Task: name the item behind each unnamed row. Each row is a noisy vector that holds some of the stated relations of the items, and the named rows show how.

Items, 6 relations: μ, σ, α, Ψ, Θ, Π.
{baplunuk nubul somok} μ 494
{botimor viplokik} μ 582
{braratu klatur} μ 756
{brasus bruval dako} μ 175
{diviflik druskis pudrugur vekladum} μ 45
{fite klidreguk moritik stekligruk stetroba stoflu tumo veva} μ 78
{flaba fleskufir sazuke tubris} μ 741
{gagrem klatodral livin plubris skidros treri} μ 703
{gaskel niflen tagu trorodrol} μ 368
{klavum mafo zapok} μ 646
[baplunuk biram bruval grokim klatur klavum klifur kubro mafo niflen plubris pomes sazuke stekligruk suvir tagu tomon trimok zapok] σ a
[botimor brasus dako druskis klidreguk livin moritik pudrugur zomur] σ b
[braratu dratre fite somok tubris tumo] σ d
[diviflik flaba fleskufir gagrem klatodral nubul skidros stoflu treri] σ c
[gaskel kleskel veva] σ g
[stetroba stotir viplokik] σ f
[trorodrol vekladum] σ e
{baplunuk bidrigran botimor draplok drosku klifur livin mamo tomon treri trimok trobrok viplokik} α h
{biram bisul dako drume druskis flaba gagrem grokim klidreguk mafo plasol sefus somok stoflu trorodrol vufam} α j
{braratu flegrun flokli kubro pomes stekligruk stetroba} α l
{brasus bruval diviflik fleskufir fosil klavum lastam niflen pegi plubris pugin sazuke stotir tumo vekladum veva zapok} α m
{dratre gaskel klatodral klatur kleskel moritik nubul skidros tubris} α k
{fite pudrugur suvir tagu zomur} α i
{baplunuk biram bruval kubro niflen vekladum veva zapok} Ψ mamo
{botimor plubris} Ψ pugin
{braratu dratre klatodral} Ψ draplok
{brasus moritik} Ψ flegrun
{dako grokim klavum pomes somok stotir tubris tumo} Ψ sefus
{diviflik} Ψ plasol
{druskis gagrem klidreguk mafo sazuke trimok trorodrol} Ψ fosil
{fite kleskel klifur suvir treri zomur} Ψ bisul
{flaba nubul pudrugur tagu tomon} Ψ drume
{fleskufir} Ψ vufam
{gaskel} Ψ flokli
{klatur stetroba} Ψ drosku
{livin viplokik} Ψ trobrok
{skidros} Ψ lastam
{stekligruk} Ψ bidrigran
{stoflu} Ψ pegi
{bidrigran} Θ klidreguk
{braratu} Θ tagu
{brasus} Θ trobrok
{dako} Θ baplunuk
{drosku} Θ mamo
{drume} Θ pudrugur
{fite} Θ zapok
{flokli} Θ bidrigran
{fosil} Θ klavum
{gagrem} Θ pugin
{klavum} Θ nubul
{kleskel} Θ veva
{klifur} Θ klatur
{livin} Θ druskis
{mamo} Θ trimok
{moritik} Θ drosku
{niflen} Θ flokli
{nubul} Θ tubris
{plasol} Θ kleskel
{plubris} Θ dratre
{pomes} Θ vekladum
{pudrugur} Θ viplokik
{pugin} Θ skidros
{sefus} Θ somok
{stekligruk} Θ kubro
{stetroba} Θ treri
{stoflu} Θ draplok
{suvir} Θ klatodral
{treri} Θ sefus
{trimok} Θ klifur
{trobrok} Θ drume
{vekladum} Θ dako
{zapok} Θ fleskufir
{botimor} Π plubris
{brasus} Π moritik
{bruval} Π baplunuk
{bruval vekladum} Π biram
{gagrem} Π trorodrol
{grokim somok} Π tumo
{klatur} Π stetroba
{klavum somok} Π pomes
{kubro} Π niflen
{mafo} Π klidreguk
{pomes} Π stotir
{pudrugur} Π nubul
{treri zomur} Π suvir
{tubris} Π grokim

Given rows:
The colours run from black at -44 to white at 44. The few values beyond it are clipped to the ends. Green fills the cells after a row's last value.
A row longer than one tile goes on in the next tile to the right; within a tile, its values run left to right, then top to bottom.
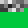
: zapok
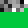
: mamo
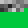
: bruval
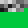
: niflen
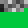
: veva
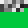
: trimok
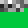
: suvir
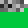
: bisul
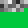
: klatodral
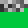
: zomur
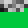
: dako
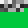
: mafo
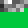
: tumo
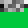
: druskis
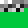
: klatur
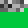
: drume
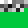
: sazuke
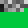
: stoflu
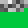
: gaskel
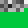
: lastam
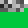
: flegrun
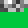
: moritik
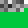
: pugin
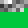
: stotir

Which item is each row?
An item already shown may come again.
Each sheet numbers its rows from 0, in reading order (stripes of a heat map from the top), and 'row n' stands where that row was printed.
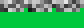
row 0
brasus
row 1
dako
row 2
gaskel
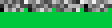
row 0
treri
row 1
veva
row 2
sefus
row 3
stekligruk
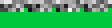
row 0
grokim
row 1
biram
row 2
baplunuk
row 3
pudrugur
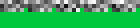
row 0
diviflik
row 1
vekladum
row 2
flaba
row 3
stotir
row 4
pomes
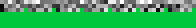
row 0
stetroba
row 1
klavum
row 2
viplokik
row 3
sefus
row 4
fleskufir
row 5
klatur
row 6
biram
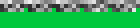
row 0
trorodrol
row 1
tagu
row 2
tagu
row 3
plubris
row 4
somok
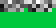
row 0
fite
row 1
braratu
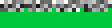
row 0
mafo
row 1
fosil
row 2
tubris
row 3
pudrugur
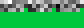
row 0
klavum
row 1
kubro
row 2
gagrem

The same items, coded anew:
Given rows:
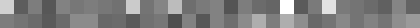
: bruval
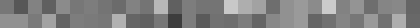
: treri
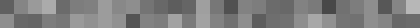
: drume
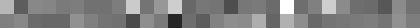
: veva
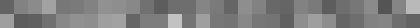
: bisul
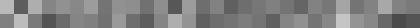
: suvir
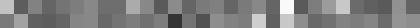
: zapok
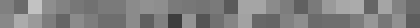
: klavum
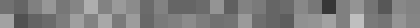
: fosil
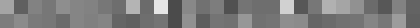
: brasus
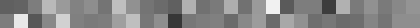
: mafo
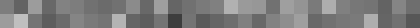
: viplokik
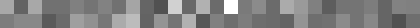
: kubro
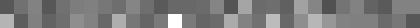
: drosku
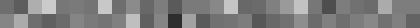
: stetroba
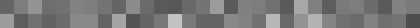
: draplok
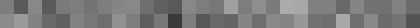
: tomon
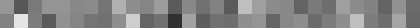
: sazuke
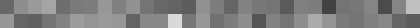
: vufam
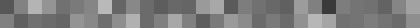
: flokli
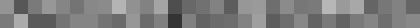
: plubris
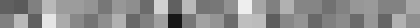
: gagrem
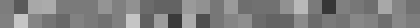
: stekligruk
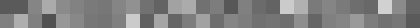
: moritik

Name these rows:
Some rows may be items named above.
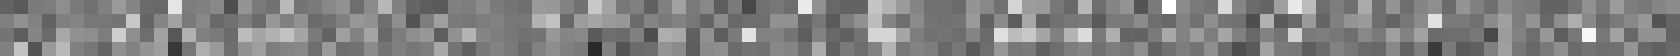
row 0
gaskel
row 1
klatur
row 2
tubris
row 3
sefus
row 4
trorodrol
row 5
fleskufir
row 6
somok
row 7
stotir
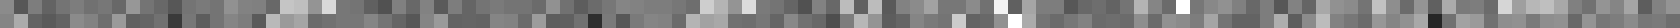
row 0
baplunuk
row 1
baplunuk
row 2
pudrugur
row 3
trorodrol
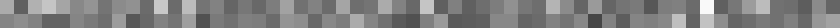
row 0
fite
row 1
zapok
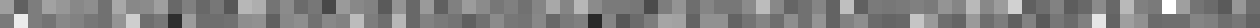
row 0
sazuke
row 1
diviflik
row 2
niflen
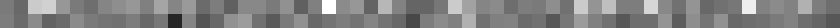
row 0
tumo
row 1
dako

